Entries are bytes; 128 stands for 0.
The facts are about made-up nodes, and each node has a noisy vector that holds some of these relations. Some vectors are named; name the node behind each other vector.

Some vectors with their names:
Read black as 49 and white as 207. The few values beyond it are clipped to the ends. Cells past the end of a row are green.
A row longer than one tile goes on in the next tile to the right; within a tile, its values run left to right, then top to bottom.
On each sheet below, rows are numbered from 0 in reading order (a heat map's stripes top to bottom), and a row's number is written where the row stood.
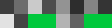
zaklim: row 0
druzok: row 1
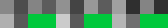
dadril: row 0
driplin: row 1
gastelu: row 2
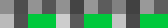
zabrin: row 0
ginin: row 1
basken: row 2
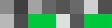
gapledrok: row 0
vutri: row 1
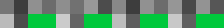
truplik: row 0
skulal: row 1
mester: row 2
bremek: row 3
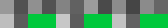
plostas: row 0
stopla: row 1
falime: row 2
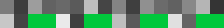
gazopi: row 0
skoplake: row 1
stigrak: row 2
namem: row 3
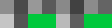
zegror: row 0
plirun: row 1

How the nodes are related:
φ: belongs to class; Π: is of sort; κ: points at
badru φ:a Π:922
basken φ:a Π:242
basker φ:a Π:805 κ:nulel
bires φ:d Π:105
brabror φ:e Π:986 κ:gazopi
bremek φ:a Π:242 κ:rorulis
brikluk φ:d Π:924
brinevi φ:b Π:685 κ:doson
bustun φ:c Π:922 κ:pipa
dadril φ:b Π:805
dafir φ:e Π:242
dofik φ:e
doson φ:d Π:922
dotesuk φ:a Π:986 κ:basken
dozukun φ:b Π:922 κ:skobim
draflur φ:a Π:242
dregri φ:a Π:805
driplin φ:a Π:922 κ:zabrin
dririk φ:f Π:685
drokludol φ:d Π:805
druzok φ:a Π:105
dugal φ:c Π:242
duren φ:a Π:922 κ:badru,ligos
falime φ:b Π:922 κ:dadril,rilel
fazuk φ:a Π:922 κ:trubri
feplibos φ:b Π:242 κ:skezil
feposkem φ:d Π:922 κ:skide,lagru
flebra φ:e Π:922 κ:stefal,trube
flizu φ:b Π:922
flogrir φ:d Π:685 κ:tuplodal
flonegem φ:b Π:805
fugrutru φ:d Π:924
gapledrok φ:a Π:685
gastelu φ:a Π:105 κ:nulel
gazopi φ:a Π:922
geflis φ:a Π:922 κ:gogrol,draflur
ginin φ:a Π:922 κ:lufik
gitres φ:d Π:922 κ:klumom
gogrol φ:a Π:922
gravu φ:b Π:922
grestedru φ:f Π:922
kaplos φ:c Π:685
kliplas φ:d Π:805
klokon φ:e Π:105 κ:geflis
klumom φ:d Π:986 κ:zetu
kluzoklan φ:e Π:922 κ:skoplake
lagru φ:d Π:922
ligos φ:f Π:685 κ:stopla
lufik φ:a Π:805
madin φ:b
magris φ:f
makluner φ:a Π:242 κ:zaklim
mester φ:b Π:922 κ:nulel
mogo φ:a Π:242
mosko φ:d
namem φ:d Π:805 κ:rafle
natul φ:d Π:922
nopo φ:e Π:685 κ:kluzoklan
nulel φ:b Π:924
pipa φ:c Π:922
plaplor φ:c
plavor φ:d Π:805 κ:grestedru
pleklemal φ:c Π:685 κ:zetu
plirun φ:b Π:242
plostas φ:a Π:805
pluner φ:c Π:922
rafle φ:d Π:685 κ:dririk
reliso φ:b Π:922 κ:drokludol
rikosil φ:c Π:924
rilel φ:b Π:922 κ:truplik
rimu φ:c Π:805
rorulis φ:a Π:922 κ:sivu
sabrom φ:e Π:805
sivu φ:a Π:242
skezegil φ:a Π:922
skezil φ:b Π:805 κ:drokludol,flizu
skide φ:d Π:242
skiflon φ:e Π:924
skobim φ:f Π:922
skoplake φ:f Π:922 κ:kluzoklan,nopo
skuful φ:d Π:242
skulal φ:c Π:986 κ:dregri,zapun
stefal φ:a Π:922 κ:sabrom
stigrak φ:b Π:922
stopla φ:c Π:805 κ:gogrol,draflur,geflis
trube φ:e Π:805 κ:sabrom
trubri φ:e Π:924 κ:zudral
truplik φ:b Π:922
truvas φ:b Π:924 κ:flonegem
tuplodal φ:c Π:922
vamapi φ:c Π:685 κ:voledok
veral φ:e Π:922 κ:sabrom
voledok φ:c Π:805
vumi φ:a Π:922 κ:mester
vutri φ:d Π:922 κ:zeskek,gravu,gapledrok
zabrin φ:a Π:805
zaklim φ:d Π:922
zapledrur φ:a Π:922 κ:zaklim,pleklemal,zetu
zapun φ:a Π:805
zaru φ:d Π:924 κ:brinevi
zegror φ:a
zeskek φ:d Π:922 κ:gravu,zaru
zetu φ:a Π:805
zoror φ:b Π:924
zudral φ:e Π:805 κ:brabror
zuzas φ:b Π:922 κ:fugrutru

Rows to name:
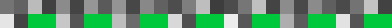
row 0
magris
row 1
mogo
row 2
feplibos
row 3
drokludol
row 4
feposkem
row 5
flonegem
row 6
skuful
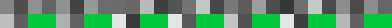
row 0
dofik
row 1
brinevi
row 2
dririk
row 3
gitres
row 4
voledok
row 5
lagru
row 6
madin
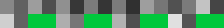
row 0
vamapi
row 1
klokon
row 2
gravu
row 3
mosko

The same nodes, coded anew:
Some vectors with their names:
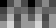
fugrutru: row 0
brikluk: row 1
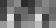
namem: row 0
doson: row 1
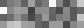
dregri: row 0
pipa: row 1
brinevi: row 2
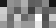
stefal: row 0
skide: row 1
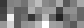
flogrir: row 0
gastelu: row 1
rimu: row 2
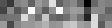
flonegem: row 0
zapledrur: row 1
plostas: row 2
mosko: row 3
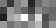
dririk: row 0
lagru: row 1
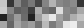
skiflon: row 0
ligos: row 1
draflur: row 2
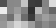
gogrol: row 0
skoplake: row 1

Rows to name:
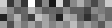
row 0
sabrom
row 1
dafir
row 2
nopo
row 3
rikosil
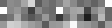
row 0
gapledrok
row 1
dugal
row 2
basker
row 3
plaplor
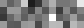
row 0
skulal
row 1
zoror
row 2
mester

